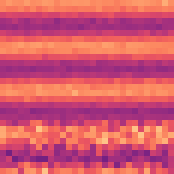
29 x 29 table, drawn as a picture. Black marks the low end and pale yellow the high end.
Horizontal stripes repeat 4 times down the table. No overall slope runs across the table. On average the colour sits 60% of the way up the scale. A horizontal seam about 70% of the way down splits the table, and the top part is calmer.
